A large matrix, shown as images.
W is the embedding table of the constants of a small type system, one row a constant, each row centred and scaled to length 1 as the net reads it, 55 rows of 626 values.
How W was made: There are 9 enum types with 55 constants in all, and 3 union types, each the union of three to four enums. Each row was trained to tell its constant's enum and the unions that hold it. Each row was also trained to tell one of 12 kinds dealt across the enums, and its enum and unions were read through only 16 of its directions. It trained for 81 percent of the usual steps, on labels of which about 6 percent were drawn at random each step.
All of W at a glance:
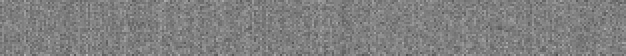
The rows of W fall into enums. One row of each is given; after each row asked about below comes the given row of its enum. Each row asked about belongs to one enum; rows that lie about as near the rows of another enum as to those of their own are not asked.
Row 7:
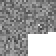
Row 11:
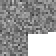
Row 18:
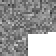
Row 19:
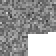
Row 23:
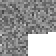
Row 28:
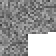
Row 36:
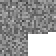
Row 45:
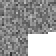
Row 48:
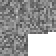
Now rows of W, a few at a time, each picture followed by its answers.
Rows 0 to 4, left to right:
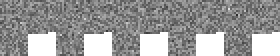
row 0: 23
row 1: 28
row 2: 28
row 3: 7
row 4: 45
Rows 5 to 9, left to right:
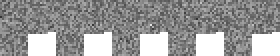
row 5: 48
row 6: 19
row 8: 7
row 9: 19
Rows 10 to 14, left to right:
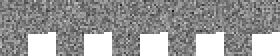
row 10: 48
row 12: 48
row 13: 19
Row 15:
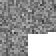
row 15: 28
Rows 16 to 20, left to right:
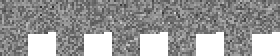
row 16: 7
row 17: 48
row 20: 19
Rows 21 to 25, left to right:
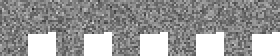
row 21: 23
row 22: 23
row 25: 7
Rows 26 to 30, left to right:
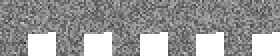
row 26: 11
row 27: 19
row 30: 45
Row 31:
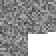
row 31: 11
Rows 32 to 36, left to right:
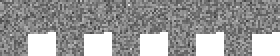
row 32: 7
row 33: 28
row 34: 7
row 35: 19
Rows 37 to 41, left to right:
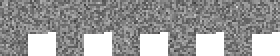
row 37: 48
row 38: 19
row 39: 28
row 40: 11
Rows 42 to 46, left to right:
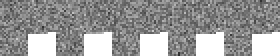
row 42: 11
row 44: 11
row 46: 48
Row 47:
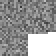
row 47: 28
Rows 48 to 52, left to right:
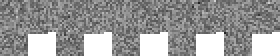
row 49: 45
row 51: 48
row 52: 19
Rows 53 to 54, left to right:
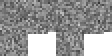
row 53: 7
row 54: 11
